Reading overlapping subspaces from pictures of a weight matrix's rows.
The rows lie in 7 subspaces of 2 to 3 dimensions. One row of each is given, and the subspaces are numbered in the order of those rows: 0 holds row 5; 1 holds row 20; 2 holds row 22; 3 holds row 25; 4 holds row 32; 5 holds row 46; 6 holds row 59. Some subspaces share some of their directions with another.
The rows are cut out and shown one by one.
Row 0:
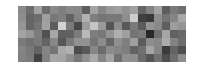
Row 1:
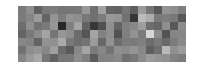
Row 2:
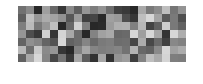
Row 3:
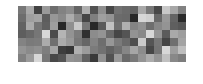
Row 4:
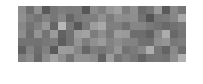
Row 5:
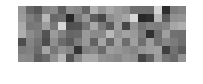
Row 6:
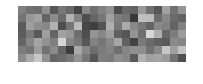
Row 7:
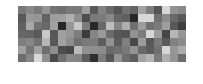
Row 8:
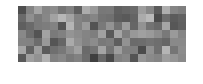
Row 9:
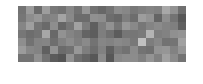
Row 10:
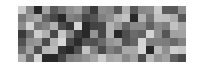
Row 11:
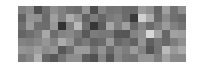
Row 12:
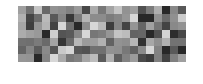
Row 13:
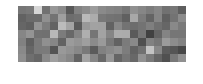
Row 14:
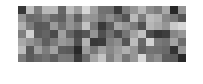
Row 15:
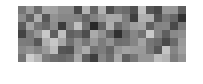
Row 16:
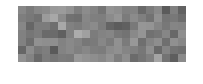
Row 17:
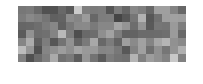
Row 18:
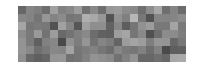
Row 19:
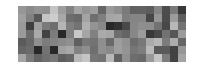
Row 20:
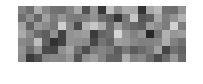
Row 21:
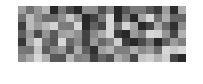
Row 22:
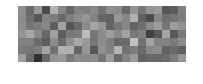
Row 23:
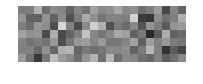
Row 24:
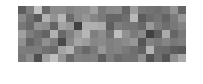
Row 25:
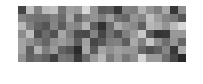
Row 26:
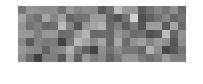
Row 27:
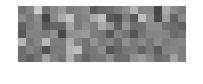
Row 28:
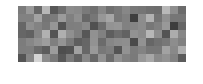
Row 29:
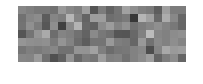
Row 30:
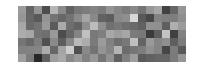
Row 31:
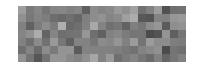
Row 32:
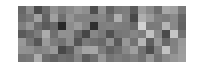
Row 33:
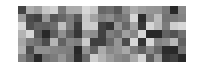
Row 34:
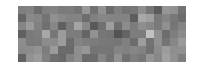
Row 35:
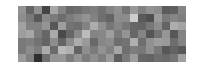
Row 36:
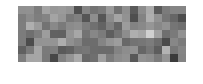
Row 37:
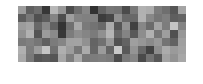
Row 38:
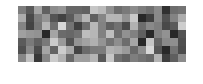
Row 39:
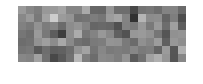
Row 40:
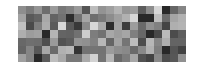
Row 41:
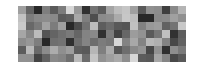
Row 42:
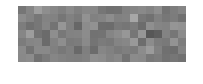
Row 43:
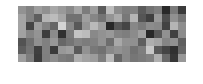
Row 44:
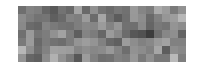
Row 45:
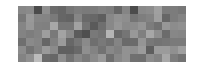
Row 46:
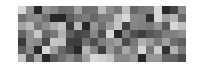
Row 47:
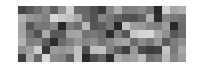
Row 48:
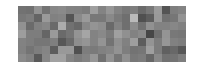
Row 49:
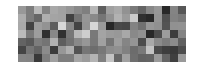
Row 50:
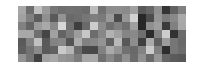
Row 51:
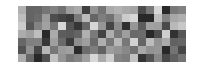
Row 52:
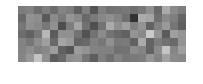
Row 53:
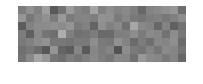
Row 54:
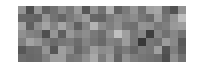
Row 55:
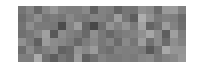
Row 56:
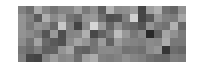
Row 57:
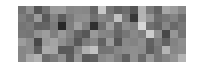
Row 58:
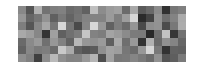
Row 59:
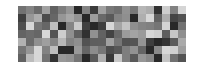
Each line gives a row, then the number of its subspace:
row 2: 0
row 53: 2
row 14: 3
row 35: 2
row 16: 6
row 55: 4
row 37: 2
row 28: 2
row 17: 6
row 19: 6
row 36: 6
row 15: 1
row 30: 2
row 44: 6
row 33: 3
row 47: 5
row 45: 0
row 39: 6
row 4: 3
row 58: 4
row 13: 5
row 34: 1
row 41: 5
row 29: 0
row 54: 1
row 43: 6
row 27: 0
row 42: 3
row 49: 6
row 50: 4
